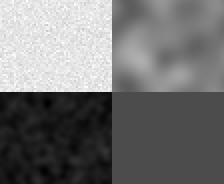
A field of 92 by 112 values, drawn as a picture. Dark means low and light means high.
The table splits into 2 rows of 2 panels. Panel 1,1: very high, fine-grained, faint in contrast. Panel 1,2: middling, smooth. Panel 2,1: very low, blotchy, faint in contrast. Panel 2,2: low, flat.
